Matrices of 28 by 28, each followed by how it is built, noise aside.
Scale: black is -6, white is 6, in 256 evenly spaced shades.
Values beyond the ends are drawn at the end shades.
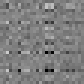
low rank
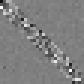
banded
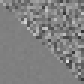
upper triangular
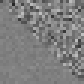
upper triangular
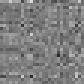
low rank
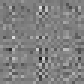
low rank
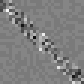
banded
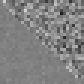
upper triangular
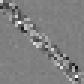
banded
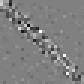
banded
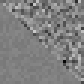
upper triangular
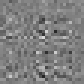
low rank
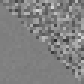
upper triangular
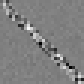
banded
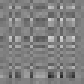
low rank
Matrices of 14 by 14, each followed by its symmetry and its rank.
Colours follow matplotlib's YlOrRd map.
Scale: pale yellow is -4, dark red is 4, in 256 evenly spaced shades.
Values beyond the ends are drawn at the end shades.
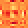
antisymmetric, rank two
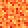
antisymmetric, full rank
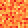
antisymmetric, full rank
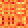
antisymmetric, rank two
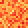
symmetric, full rank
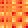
symmetric, rank one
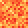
symmetric, full rank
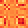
symmetric, rank two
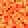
symmetric, full rank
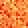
antisymmetric, full rank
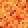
symmetric, full rank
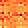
neither, rank three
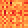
neither, rank three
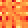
antisymmetric, rank two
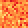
antisymmetric, full rank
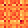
symmetric, rank two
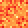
symmetric, full rank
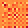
symmetric, rank two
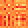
antisymmetric, rank two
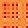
symmetric, rank one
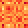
symmetric, rank two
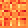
antisymmetric, rank two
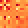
symmetric, rank two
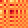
symmetric, rank one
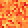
antisymmetric, full rank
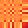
symmetric, rank one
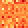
neither, rank three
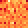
neither, rank three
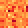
neither, rank three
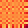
symmetric, rank one
